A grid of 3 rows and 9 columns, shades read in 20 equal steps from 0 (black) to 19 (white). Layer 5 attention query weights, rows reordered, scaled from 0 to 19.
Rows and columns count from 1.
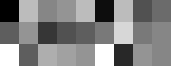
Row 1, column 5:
14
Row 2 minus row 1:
7 -3 -6 -5 -7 8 2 3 2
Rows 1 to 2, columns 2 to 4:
14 10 11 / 11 4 6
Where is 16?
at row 2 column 7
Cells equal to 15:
0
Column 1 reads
0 7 19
